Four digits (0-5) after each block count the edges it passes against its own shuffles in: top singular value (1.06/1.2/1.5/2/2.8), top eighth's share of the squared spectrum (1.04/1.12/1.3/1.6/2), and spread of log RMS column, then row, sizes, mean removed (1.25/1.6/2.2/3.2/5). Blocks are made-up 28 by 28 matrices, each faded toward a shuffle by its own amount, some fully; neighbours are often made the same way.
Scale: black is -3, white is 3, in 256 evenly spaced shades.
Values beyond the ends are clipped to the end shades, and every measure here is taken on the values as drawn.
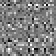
3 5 2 2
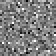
0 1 0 0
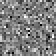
2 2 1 0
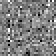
3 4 2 1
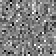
1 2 0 0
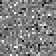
1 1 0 0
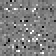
2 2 0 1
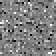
1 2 0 0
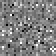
0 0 0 1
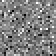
0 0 0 0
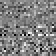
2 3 0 3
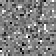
0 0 0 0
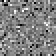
1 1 0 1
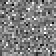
0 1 0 0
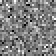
0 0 0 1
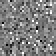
1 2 1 0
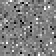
0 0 0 0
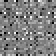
3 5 2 3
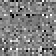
3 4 1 2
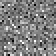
2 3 1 1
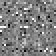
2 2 1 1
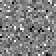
1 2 0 1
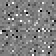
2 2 0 1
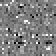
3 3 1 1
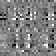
4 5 2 3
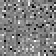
2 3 1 1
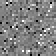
0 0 0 0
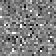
2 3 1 1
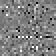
2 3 0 1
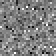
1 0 0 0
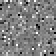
1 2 0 0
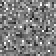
2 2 0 0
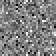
2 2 1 0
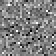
0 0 0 0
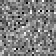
0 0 0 1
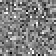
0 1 0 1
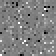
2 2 0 0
